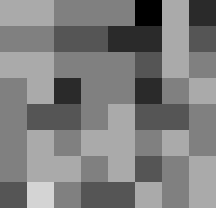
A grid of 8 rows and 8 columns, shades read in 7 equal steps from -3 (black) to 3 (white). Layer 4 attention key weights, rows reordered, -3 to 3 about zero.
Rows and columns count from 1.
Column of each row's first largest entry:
1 7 1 2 5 2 2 2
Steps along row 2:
same down same down same up down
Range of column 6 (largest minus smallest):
4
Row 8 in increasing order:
-1 -1 -1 0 0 1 1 2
